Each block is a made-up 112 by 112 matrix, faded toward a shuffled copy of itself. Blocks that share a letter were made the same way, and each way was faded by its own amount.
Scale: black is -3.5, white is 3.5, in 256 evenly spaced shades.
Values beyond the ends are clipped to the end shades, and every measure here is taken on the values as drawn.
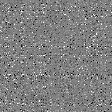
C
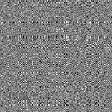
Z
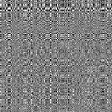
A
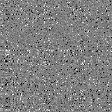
C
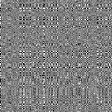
A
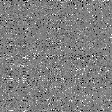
C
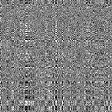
Z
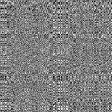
Z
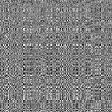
A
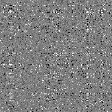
C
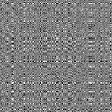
A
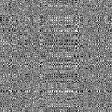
Z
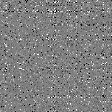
C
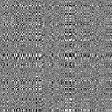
A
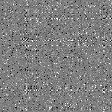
C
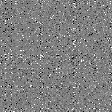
C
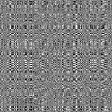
A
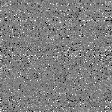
C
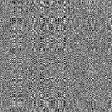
Z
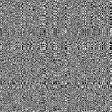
Z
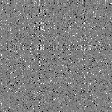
C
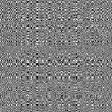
A
